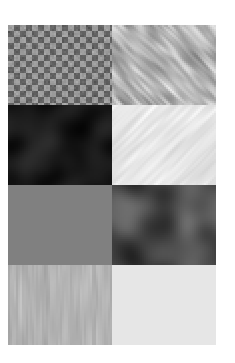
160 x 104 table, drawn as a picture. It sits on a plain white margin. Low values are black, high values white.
The table splits into 4 rows of 2 panels. Panel 1,1: middling, checkered, strong in contrast. Panel 1,2: high, slanting down to the right. Panel 2,1: very low, smooth, faint in contrast. Panel 2,2: very high, slanting up to the right, faint in contrast. Panel 3,1: middling, flat. Panel 3,2: low, smooth. Panel 4,1: high, streaked downward, faint in contrast. Panel 4,2: very high, flat.
